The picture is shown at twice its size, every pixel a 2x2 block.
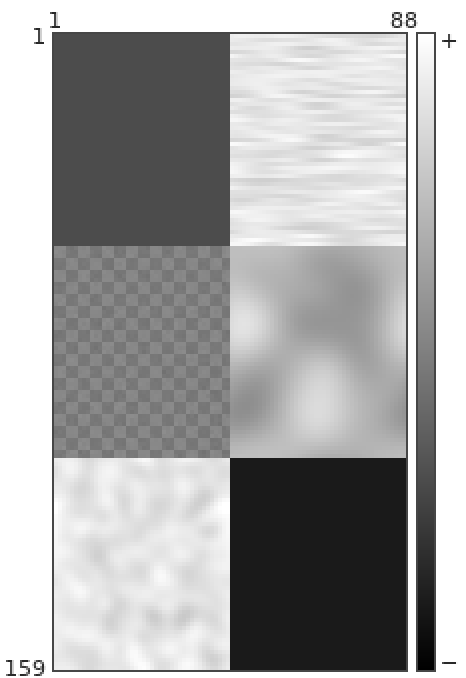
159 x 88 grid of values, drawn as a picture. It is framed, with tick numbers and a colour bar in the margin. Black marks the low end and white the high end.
It is made of 3 by 2 panels. Panel 1,1: low, flat. Panel 1,2: very high, streaked across, faint in contrast. Panel 2,1: middling, checkered, faint in contrast. Panel 2,2: high, smooth. Panel 3,1: very high, blotchy, faint in contrast. Panel 3,2: very low, flat.
